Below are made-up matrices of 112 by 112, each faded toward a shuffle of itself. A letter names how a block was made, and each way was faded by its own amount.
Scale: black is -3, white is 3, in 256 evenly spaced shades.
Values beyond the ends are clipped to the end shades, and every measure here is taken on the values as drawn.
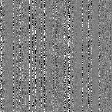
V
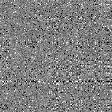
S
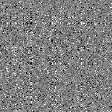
S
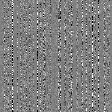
V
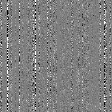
V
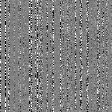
V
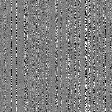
V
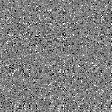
S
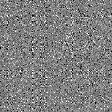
S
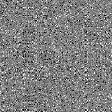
S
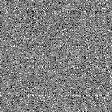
S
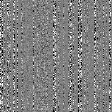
V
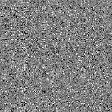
S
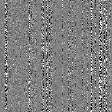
V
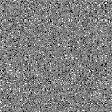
S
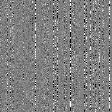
V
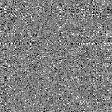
S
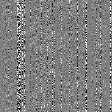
V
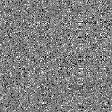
S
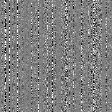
V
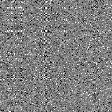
S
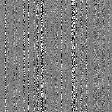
V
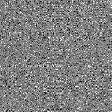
S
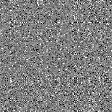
S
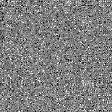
S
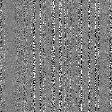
V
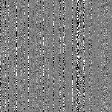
V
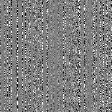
V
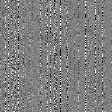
V
